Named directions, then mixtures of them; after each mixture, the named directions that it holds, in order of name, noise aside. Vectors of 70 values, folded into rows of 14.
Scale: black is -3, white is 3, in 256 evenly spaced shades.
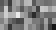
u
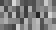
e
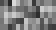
e, u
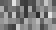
e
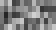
e, u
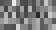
e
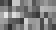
e, u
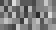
e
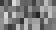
e, u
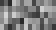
e, u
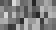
e, u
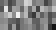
e, u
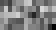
u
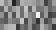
e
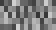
e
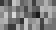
e, u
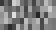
e, u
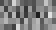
e
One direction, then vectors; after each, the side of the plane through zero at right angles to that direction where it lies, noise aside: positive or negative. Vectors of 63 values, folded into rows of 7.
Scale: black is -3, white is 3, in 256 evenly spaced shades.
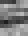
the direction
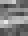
negative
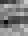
positive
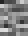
positive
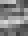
negative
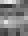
negative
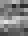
negative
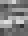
negative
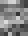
negative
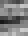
positive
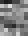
positive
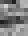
positive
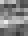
negative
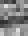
positive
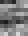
positive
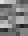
negative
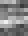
negative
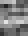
negative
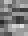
positive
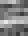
negative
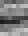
positive
